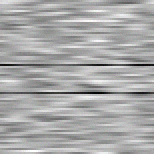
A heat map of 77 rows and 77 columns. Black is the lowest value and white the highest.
Odd lines: rows 33 and 47. Grain: streaks across. Histogram: skewed, a long tail of low values. Slope: none.
